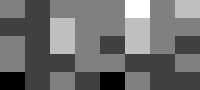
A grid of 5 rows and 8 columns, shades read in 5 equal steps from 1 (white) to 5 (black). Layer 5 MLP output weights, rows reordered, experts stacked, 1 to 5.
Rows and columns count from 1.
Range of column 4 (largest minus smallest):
1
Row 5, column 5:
5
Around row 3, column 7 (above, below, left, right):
3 4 2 4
